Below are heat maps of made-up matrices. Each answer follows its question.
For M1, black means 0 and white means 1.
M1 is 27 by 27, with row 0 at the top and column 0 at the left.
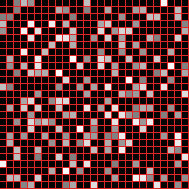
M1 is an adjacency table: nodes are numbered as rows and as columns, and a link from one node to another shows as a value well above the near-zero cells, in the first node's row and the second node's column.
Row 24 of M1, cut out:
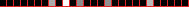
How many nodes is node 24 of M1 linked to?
5
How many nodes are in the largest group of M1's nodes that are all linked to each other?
4
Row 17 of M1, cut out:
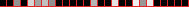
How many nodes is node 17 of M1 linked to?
10
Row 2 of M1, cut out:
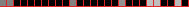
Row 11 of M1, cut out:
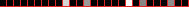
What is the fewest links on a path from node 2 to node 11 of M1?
3
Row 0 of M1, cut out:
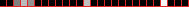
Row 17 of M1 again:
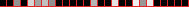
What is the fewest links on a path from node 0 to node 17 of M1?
2
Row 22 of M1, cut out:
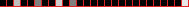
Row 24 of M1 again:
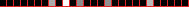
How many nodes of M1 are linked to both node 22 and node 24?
0
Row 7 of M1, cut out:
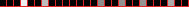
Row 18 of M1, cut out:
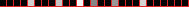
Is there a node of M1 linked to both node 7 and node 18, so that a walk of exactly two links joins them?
yes
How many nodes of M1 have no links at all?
0
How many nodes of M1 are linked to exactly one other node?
0
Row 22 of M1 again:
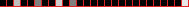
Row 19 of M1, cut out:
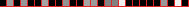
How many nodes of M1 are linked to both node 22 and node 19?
0
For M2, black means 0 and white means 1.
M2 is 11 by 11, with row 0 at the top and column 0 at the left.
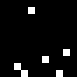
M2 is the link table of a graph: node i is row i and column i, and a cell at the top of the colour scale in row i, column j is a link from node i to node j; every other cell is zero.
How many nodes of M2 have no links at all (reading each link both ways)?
2
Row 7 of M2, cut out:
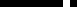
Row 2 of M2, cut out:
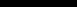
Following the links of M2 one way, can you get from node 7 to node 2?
yes
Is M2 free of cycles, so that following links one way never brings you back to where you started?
yes
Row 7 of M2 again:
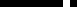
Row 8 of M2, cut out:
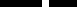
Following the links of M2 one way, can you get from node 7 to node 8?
no
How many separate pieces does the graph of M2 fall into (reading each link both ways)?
5
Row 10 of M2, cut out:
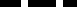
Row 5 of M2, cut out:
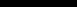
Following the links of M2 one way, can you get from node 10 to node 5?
no
